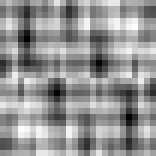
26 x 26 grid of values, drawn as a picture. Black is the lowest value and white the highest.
Symmetry: a half turn. Stripes: horizontal, repeating 6 times. Ninth with the lowest average: centre. Seam: none. Slope: none.
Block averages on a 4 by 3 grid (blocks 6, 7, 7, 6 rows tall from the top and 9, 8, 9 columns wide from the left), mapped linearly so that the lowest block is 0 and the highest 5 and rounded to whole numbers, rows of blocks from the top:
135
014
410
531
